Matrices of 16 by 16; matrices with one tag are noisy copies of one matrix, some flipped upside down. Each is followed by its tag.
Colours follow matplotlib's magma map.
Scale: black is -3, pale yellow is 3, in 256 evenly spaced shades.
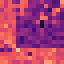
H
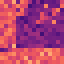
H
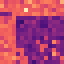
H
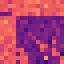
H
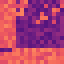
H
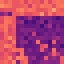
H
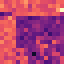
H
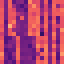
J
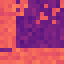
H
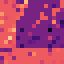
H
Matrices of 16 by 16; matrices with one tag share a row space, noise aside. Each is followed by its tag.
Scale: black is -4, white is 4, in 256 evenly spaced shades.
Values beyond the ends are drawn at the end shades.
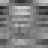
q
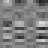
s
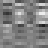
s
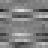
q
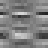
q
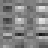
s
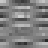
q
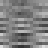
q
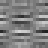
q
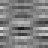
q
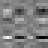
s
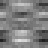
q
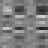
s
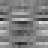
q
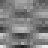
q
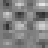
s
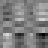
s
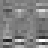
s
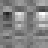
s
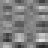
s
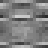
q
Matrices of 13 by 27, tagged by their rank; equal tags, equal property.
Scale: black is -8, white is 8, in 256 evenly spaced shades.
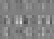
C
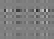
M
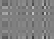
M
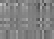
C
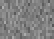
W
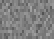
W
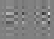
M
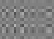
M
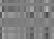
M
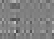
C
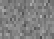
W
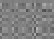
C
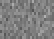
W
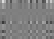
M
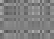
M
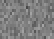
W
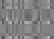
C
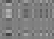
M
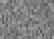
W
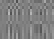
C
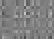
C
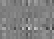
C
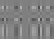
M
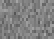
W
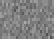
W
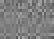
C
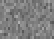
W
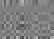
C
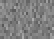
W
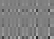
M
